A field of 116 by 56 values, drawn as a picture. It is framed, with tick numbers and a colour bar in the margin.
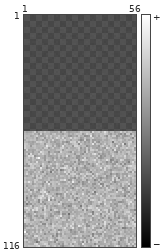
It is made of 2 by 1 panels. Panel 1,1: low, checkered, faint in contrast. Panel 2,1: high, fine-grained.
